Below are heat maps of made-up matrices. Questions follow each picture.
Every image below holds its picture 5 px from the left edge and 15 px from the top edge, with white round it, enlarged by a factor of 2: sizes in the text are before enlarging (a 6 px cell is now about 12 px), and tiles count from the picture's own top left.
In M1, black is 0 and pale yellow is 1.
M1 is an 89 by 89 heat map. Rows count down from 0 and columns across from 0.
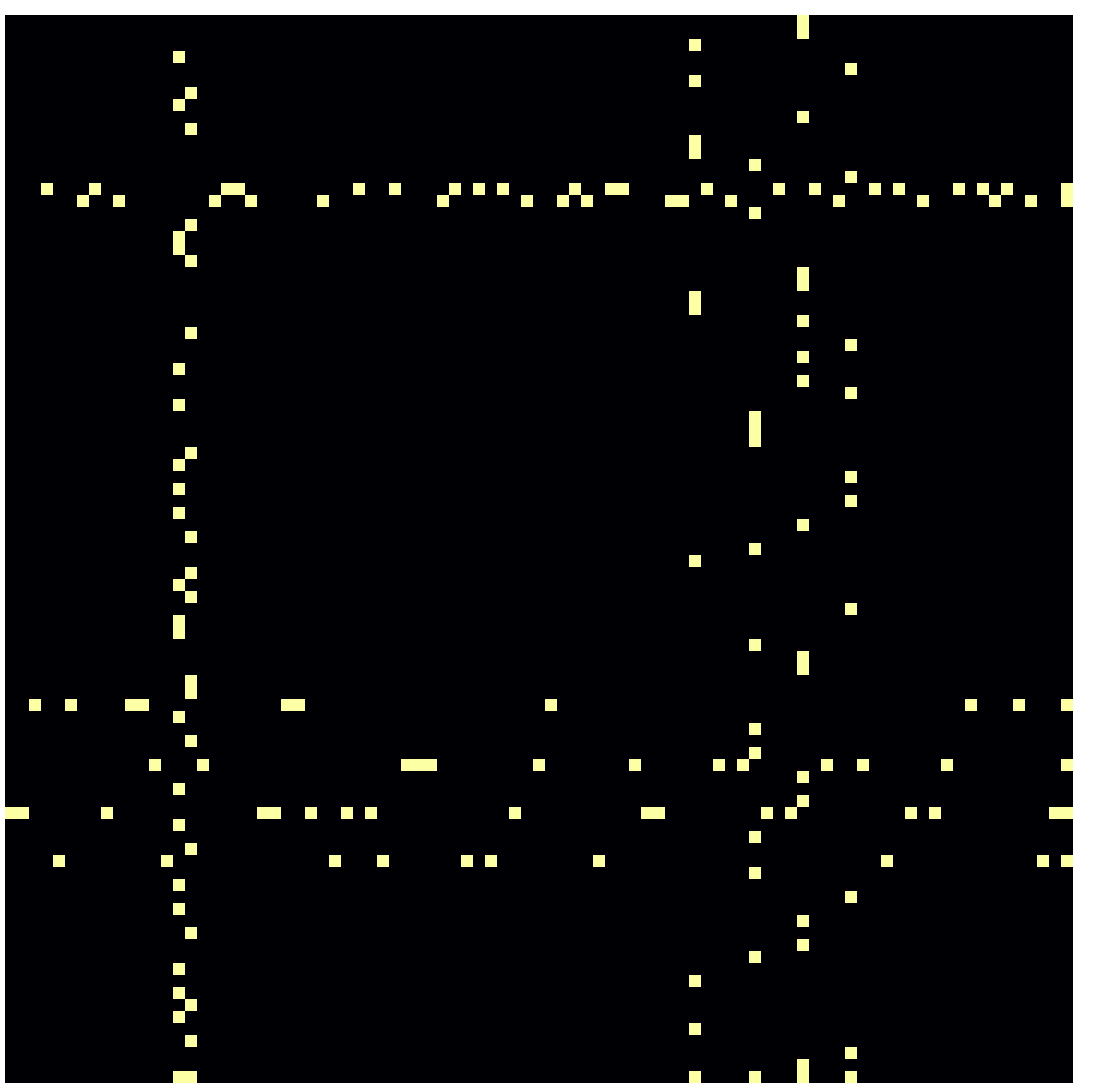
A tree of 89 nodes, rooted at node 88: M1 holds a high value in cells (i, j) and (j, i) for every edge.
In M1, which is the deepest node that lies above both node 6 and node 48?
15
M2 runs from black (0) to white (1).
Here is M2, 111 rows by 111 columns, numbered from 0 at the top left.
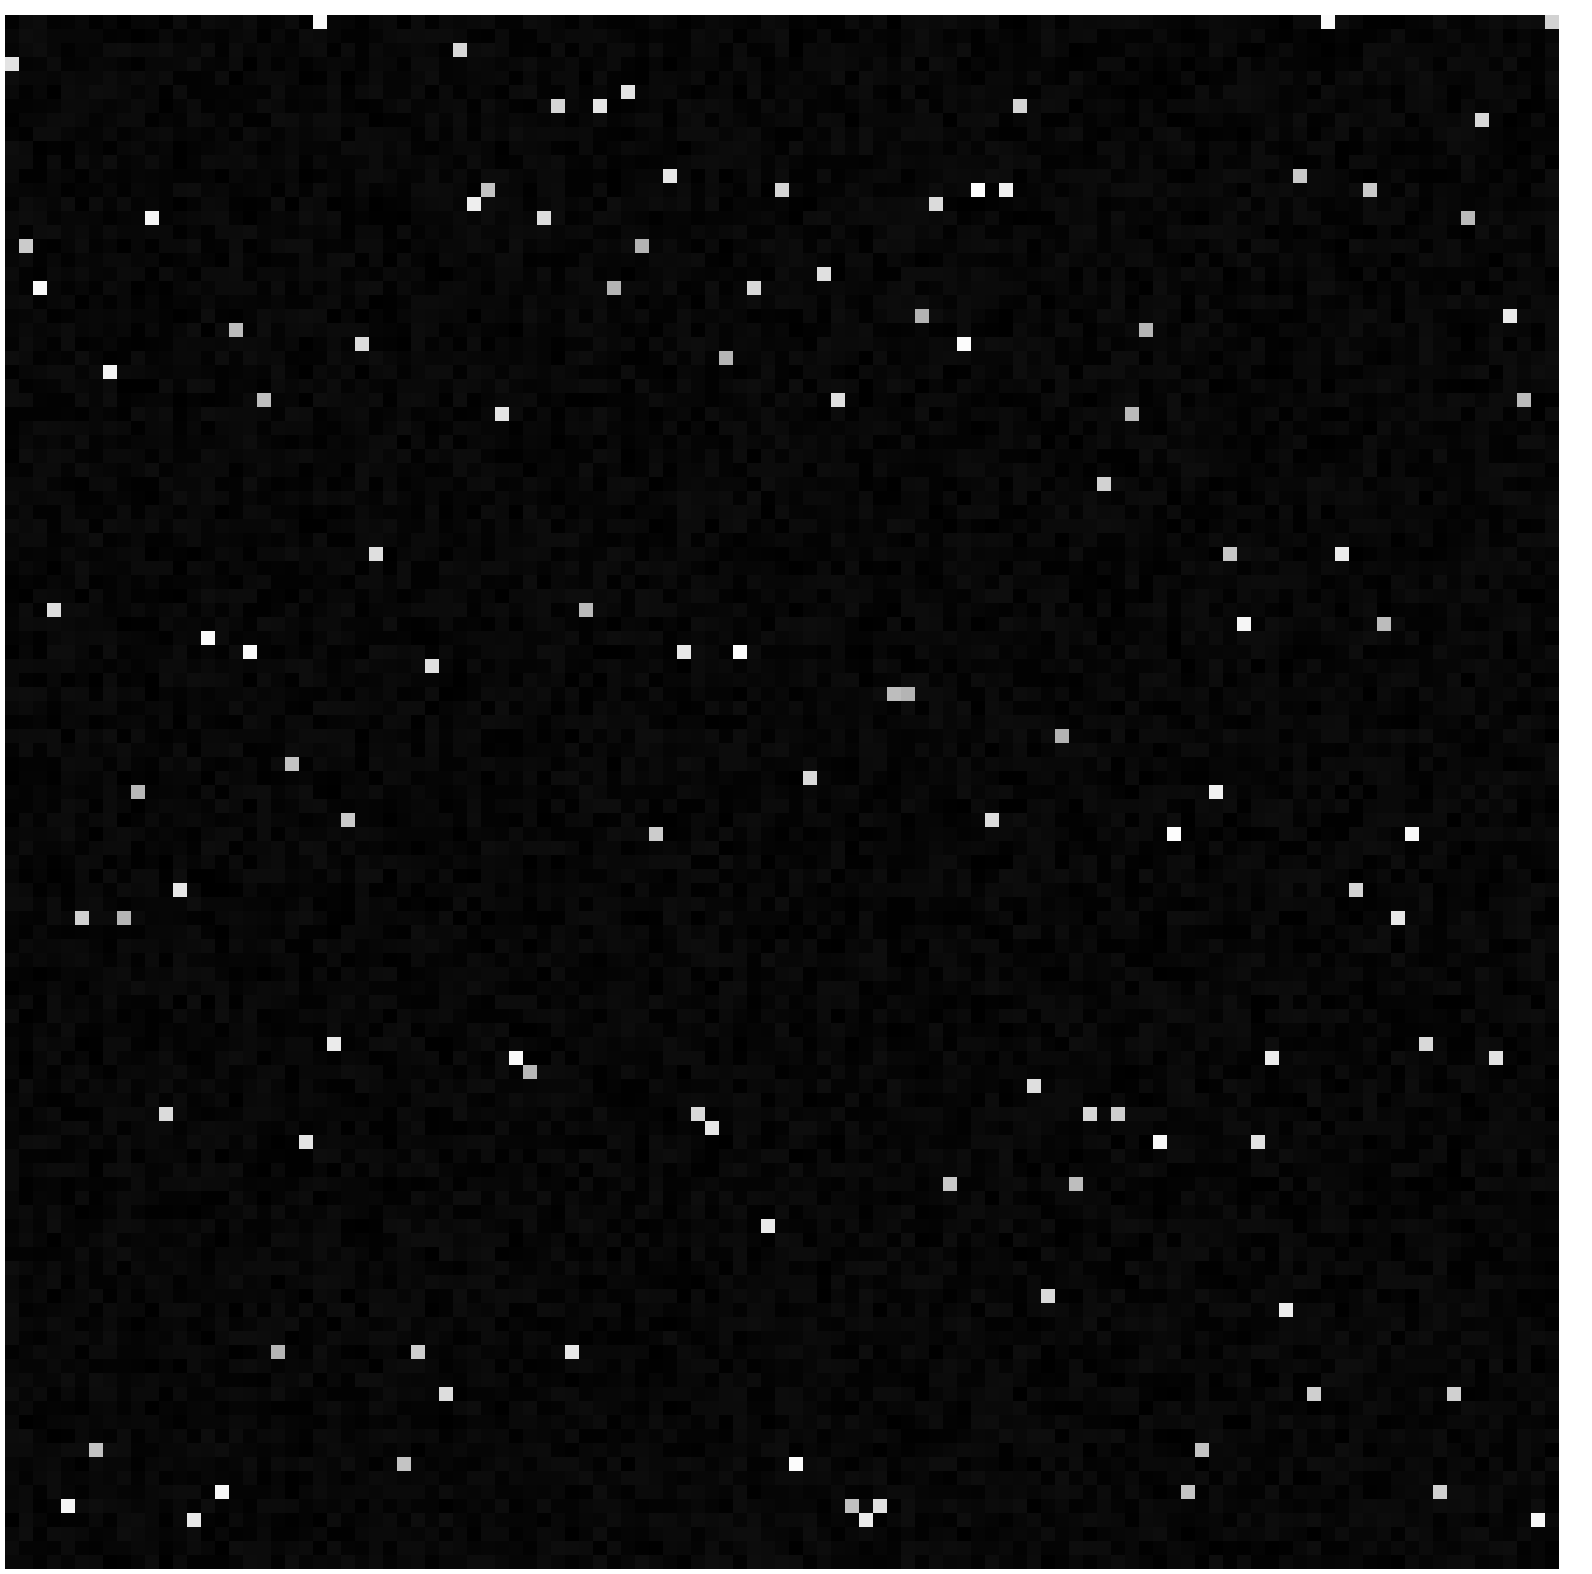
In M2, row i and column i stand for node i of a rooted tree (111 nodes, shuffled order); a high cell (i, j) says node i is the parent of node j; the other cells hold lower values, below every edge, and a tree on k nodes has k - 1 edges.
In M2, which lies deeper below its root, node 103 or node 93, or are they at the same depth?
the same depth
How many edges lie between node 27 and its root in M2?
0
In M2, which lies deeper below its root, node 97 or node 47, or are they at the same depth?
node 97
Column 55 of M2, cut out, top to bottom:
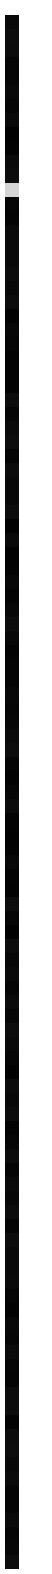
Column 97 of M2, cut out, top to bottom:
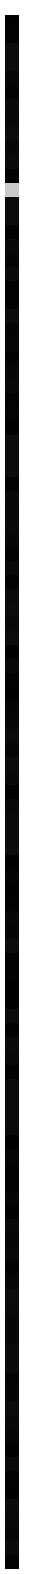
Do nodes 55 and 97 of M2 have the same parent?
yes
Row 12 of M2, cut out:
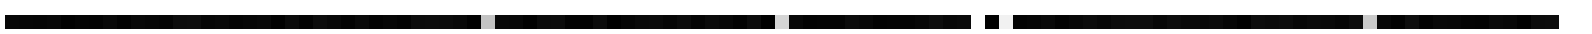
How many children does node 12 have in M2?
5
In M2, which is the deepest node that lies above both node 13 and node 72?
6
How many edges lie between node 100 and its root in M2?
3
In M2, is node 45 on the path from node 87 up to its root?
yes
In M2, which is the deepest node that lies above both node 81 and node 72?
6
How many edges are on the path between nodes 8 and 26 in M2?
6
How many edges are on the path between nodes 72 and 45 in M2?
7
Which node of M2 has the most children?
12
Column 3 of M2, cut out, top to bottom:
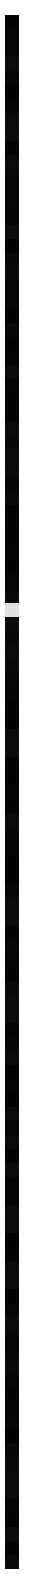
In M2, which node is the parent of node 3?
42
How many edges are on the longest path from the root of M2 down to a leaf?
50
